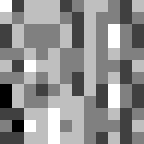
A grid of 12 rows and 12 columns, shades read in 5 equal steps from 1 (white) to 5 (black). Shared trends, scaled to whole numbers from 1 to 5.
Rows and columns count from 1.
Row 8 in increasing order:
1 2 2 2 3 3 3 4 4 4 4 5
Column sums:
40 38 26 31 24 31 37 28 38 24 43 37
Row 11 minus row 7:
0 2 -1 -1 -1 0 -2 1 0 1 0 -1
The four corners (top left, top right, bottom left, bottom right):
1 2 4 3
